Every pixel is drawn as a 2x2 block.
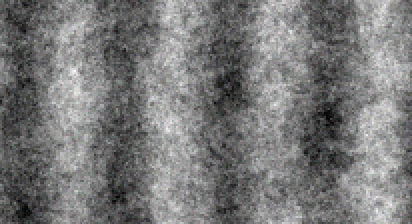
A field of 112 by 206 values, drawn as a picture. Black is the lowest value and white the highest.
Overall the values sit about 50% of the way up the scale. Stripes running up and down repeat 4 times from left to right. The ninth with the lowest average is the bottom left.
